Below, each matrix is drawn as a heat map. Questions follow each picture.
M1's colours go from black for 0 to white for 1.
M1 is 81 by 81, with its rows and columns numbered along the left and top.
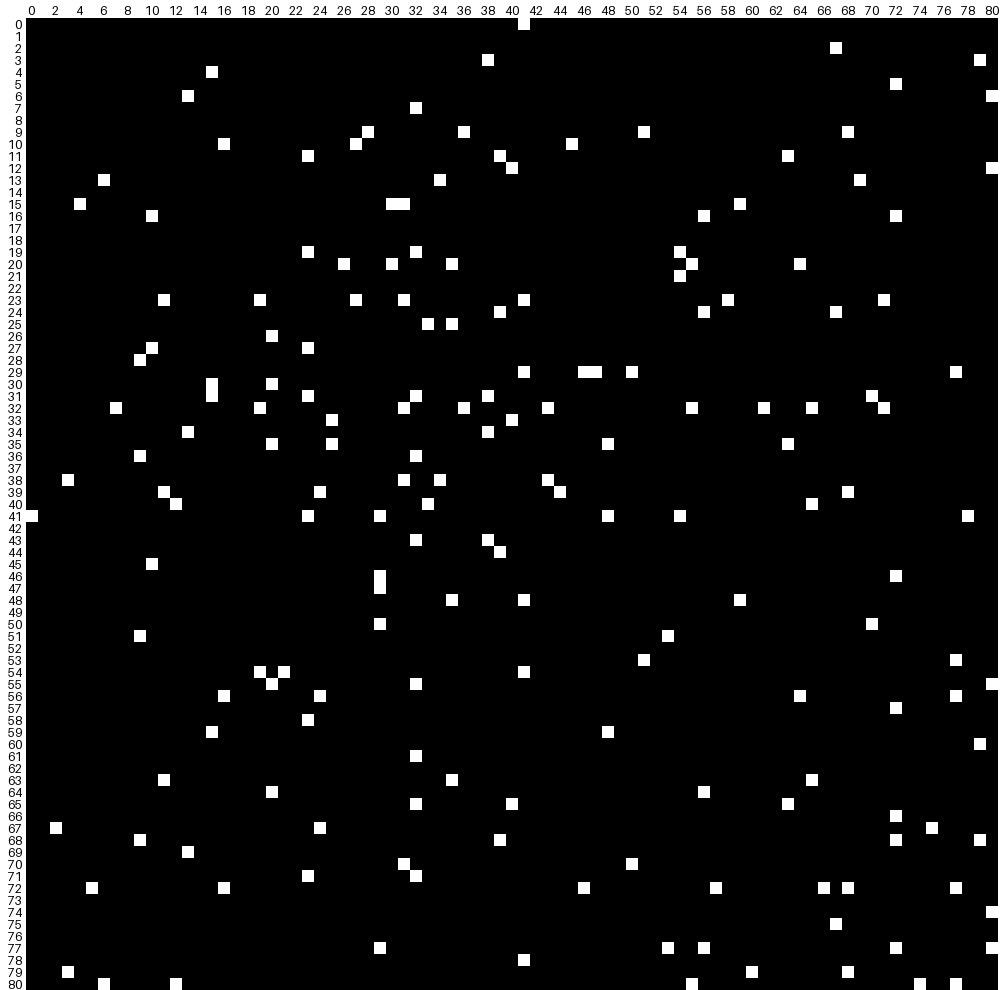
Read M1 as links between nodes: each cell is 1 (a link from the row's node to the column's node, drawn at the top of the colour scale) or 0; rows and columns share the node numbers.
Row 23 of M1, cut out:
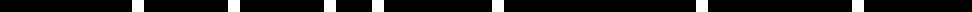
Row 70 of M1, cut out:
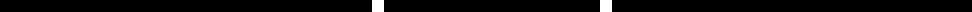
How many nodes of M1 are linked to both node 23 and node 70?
1
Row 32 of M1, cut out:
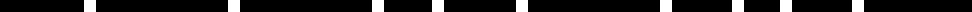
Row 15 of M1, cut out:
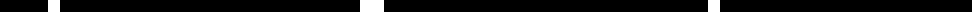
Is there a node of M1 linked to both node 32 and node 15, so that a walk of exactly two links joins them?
yes
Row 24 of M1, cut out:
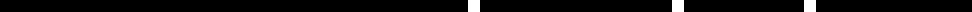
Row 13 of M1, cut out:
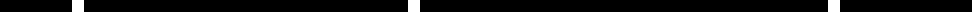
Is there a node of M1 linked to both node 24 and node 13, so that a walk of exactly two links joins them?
no
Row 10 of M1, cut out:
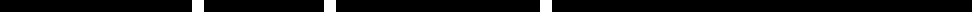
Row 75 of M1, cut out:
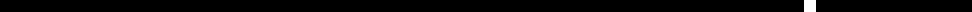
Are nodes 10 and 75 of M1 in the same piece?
yes
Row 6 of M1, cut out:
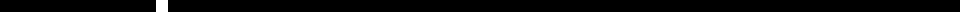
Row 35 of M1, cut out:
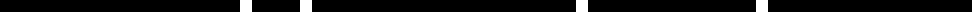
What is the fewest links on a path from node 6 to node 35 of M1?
4
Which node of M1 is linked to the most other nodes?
node 32
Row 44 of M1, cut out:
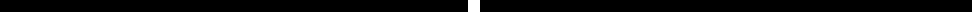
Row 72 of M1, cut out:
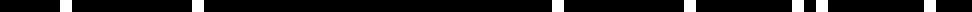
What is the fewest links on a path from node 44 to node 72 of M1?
3
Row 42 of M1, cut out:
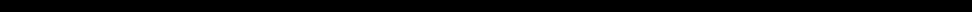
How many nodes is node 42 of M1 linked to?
0
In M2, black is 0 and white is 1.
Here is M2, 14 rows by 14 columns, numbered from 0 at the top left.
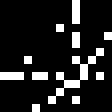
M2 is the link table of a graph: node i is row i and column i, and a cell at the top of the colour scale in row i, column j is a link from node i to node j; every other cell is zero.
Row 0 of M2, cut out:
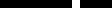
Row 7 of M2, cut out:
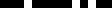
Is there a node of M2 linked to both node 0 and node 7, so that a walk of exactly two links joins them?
yes
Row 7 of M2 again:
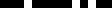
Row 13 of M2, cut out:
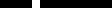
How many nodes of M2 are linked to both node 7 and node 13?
0
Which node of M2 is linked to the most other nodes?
node 9
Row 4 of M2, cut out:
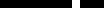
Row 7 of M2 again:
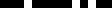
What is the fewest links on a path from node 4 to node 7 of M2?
2
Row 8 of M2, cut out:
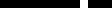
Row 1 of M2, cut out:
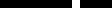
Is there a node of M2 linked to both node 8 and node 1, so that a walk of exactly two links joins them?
no
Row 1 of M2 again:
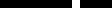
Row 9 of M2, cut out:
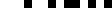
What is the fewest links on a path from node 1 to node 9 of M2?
1
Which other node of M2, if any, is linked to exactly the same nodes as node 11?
node 3
